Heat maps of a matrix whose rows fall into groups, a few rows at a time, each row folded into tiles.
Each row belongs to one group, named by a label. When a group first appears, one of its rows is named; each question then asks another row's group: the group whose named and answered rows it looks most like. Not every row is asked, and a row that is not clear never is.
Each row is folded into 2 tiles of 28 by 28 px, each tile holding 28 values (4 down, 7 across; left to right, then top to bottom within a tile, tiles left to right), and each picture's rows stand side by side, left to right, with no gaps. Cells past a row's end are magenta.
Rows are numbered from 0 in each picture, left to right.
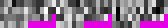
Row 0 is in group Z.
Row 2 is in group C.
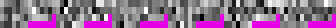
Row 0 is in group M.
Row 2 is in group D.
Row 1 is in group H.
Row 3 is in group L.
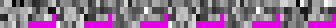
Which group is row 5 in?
M
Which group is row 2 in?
M
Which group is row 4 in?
M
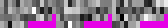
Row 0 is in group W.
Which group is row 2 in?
M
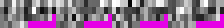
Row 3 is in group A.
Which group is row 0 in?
A
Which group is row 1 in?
D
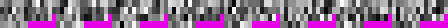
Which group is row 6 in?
L
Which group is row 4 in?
H
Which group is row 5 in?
C
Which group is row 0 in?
A
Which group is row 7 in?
C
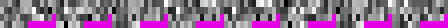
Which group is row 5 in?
A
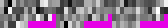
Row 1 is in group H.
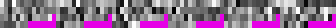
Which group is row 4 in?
Z
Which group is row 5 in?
D
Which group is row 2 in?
M
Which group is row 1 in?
M
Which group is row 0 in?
D
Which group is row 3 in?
L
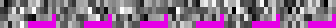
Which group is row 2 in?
D
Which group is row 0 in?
A
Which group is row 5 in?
A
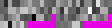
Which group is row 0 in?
W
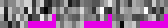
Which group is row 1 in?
Z
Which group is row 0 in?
C
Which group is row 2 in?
W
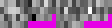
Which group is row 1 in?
H
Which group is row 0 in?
D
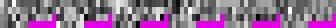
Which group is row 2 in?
D
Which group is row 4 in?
L
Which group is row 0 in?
D
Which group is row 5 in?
H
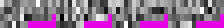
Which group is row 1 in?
C
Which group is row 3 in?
W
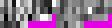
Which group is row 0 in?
C
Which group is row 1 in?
A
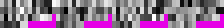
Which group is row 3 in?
Z
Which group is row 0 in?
C
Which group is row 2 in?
C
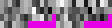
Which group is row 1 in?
L
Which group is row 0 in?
W
